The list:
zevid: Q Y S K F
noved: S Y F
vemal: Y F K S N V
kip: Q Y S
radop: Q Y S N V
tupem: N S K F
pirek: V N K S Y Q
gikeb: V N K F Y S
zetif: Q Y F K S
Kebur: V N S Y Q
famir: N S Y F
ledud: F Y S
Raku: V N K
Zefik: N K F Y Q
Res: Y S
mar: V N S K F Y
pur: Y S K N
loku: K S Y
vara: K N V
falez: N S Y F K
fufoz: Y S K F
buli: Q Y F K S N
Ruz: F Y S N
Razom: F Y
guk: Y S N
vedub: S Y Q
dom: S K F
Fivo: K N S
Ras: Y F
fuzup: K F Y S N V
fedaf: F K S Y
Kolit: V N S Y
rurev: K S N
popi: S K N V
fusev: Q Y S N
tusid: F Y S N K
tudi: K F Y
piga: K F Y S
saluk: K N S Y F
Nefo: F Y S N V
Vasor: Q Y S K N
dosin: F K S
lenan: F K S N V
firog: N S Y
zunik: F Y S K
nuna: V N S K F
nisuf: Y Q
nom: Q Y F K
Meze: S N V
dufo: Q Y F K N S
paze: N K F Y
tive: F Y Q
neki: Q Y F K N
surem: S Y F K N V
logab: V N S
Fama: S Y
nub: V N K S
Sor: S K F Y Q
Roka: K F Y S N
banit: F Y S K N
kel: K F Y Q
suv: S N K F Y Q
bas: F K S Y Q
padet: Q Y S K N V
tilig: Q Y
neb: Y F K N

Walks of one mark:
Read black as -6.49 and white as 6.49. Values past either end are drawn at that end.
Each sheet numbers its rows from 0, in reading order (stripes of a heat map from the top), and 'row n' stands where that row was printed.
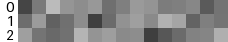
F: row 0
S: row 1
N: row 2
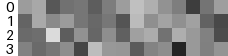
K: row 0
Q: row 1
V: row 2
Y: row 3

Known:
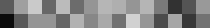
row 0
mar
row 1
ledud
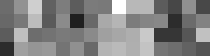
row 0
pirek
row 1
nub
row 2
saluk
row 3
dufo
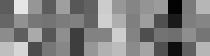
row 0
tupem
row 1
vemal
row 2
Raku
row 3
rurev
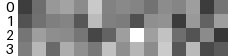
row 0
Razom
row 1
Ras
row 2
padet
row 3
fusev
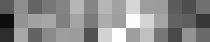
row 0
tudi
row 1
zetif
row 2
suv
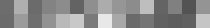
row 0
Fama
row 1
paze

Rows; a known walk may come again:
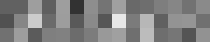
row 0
logab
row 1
Kebur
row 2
Fama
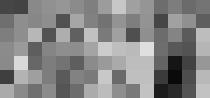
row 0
Nefo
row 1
nisuf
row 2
Kolit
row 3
Roka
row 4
loku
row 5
fufoz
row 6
pur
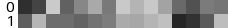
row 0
gikeb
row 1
saluk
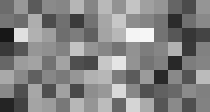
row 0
tudi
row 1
nub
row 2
zevid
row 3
Razom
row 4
lenan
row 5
guk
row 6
Raku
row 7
ledud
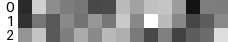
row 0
dom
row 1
piga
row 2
firog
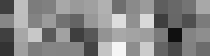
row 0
famir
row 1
Vasor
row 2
nuna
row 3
suv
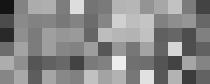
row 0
tive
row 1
vedub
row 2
dufo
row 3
tilig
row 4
vara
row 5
fusev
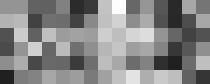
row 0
popi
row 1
rurev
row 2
buli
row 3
mar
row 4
Fivo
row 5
nom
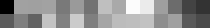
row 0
zetif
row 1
neki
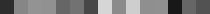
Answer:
dosin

